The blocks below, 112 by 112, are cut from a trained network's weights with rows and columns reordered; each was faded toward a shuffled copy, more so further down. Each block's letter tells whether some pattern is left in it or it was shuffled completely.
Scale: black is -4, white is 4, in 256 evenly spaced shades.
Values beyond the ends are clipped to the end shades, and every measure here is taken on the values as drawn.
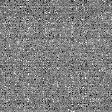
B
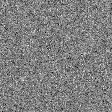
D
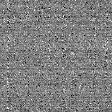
B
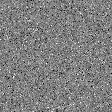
D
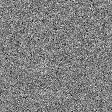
D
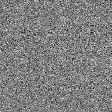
B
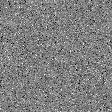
D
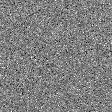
D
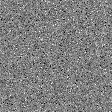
D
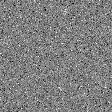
D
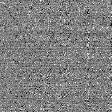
B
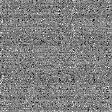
B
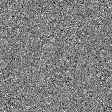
D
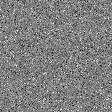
D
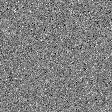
D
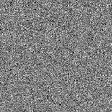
B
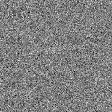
B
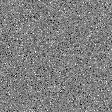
D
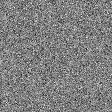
D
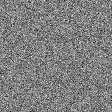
D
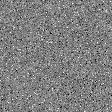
D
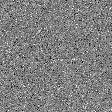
D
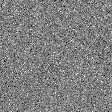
D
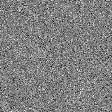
B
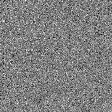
B
